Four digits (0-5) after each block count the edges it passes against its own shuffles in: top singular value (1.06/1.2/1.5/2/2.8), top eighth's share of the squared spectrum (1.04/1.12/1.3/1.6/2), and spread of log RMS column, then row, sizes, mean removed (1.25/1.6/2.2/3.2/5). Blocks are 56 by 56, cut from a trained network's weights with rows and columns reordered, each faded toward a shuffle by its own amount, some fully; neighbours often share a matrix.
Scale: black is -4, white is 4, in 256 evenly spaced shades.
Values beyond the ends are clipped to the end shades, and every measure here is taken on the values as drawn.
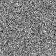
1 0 0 0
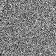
0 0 0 0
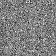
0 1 0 0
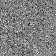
0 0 0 0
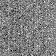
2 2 0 0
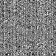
3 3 1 2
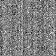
3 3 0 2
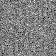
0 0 0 0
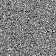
0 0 0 0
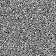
0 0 0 0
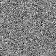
2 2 0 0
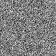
1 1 0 0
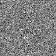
2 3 2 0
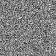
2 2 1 1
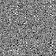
3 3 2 1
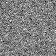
1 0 0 0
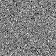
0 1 0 0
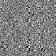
3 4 2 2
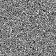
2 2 0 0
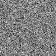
2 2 0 1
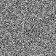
2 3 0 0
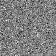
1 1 0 0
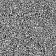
2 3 0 1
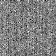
2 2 0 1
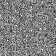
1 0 0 0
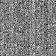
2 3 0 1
